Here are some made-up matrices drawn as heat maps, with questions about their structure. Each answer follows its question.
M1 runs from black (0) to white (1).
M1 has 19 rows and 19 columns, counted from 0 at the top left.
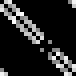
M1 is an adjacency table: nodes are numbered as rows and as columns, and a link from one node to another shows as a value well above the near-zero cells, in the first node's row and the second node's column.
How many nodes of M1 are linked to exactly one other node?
0
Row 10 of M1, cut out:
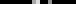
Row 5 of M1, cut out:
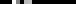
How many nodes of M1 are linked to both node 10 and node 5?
0
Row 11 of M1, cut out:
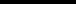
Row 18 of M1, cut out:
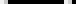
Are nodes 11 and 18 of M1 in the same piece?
no
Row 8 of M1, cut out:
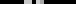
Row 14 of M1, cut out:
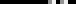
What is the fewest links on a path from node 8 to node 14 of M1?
3
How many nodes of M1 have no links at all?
1
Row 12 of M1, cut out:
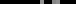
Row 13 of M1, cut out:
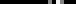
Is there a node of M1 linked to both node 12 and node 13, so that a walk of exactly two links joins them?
yes
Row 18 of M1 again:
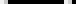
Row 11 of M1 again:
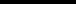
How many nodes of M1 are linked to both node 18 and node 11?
0
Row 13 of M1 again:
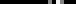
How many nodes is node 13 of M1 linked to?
3
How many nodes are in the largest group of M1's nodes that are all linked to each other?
3
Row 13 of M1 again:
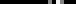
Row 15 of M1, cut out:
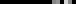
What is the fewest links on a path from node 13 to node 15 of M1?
1
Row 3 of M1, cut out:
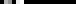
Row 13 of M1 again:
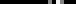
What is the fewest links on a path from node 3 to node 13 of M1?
5
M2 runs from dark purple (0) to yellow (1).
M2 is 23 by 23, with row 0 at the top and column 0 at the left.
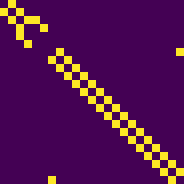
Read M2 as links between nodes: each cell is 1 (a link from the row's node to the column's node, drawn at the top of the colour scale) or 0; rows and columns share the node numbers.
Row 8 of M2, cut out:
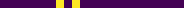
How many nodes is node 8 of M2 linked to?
2
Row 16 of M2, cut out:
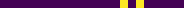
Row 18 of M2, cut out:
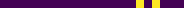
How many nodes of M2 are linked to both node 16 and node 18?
1
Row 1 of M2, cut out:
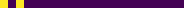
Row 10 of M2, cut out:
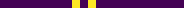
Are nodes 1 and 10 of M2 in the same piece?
no
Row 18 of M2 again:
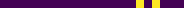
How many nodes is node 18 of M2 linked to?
2
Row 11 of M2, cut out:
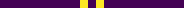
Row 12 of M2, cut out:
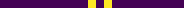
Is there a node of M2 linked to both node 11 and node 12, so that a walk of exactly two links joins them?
no
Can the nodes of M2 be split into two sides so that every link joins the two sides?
no
